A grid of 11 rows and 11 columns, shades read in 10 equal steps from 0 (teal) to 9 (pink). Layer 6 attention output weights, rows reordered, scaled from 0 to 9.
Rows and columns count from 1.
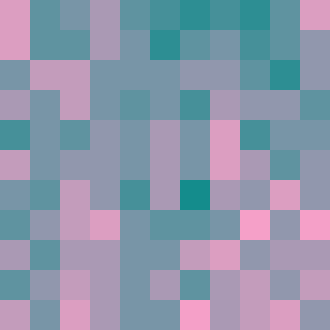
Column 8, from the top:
2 4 5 6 8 8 6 4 8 6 6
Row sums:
41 42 49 49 46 57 51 60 61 59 68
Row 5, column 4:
5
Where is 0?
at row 7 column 7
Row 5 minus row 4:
-4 0 -4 1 1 2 2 2 -3 -1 1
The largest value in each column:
8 7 8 8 4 6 9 8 9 8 9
